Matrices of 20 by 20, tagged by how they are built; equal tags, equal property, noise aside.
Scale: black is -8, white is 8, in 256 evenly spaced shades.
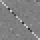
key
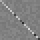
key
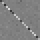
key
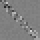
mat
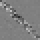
mat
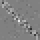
mat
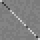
key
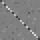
key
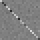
key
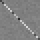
key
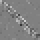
mat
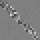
mat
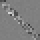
mat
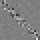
mat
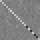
key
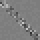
mat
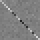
key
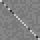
key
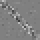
mat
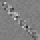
mat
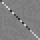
key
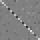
key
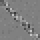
mat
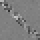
mat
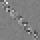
mat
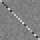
key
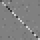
key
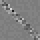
mat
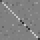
key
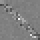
mat
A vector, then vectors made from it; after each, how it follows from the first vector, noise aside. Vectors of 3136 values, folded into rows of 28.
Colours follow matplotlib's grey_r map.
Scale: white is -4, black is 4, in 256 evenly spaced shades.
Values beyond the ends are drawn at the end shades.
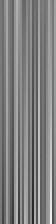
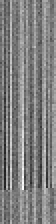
wrapped around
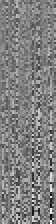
sign-scrambled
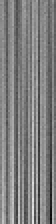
negated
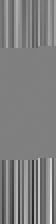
partly zeroed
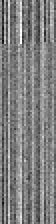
wrapped around
